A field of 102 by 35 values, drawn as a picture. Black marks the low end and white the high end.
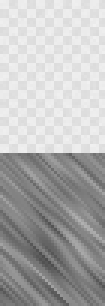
It is made of 2 by 1 panels. Panel 1,1: very high, checkered, faint in contrast. Panel 2,1: middling, slanting down to the right.
